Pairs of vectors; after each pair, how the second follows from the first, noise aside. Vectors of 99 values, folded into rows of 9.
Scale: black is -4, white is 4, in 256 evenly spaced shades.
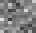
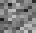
negated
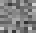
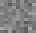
shrunk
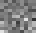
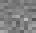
shrunk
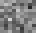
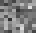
negated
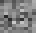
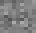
shrunk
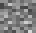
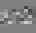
partly zeroed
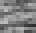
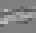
partly zeroed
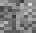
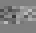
partly zeroed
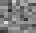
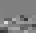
partly zeroed
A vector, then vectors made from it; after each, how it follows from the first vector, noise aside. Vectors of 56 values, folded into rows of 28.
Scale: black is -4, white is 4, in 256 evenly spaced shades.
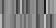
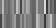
negated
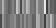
negated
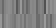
shrunk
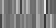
negated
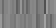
shrunk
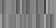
shrunk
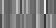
negated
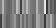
negated
